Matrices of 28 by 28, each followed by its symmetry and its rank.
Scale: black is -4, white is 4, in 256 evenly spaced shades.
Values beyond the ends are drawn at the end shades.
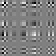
symmetric, rank one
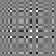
symmetric, rank one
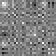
symmetric, rank three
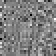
neither, rank five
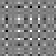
symmetric, rank one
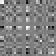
symmetric, rank three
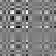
symmetric, rank one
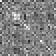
symmetric, rank five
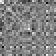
symmetric, rank three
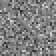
antisymmetric, full rank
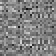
neither, rank five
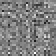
neither, rank five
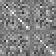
symmetric, rank five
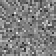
antisymmetric, full rank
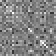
symmetric, rank five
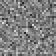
antisymmetric, full rank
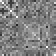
symmetric, rank five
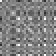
symmetric, rank three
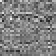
neither, rank five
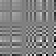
symmetric, rank one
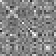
symmetric, rank five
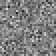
antisymmetric, full rank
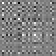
symmetric, rank three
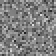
antisymmetric, full rank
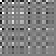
symmetric, rank one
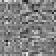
neither, rank five
